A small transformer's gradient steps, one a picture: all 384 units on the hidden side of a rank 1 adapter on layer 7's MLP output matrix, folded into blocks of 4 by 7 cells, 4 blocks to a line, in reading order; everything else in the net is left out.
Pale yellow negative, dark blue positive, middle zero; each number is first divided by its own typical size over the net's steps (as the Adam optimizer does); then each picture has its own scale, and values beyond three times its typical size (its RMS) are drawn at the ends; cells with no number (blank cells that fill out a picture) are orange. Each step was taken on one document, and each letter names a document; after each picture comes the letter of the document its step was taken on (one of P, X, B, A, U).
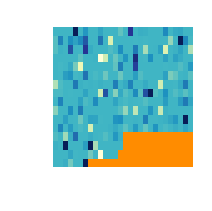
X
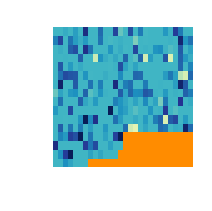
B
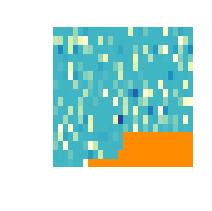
X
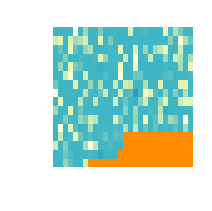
X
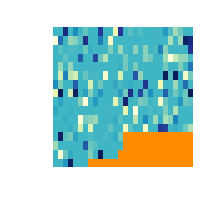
B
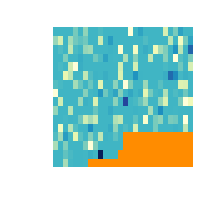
X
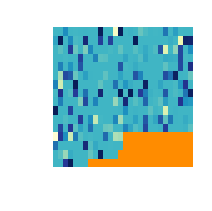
B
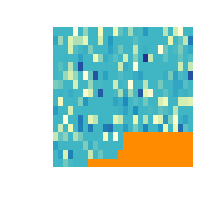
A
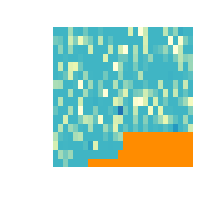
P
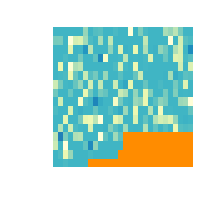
P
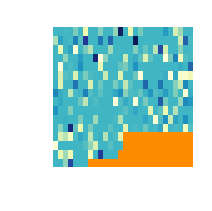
B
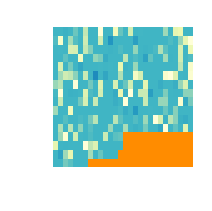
A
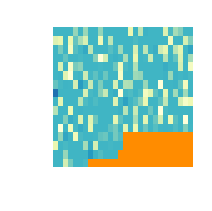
X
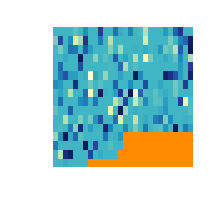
A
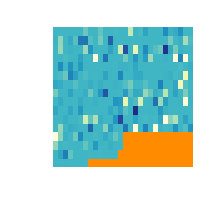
P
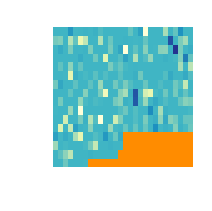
P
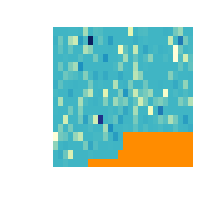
P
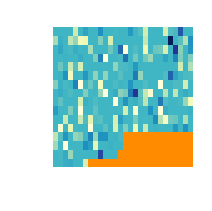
X
